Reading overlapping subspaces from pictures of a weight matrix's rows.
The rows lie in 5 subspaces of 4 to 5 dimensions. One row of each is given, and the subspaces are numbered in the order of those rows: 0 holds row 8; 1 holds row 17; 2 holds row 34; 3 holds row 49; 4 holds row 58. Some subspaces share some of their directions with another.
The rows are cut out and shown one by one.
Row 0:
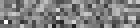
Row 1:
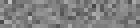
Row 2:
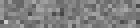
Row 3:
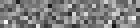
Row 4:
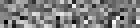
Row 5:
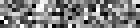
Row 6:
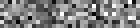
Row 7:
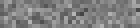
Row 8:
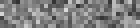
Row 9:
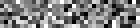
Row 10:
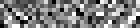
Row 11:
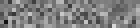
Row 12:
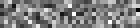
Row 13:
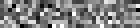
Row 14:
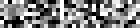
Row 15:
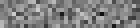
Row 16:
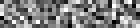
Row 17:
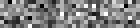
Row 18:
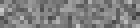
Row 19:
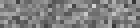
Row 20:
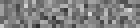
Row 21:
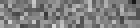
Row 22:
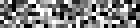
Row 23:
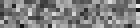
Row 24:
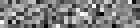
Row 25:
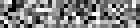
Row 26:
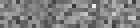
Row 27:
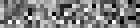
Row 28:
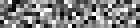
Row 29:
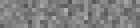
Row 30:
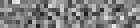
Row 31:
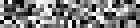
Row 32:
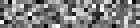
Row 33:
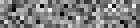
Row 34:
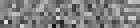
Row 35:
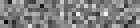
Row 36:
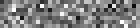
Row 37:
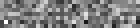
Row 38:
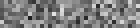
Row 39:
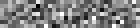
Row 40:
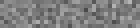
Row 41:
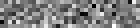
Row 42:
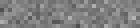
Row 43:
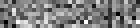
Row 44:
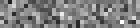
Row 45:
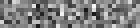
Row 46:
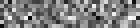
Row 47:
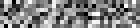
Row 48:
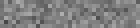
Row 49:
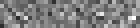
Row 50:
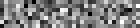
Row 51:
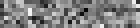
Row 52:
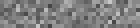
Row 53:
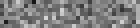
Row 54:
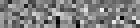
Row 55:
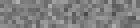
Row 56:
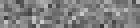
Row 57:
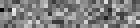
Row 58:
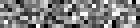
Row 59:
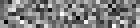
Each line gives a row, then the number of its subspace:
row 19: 1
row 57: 0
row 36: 1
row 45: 0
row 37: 2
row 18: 0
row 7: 4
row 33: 1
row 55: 0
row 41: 3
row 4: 0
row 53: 2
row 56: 4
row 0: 2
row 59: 1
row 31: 4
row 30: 0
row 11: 3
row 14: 1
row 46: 3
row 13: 2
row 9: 4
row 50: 2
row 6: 1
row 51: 4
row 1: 3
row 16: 0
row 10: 3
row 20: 2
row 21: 2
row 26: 1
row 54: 0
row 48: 4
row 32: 3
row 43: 0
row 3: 4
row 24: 3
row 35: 1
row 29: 2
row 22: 3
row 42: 0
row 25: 1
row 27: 2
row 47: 1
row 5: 2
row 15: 3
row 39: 3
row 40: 0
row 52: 4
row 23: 2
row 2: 2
